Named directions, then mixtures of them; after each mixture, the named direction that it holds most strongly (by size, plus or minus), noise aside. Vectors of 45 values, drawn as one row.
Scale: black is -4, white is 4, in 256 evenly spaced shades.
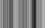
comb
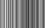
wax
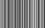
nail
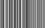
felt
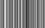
felt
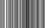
wax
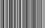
felt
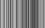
wax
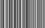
felt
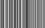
felt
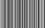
nail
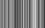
nail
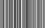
felt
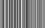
felt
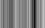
comb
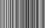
wax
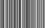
felt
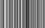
felt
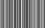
felt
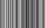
wax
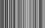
wax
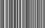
felt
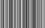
felt
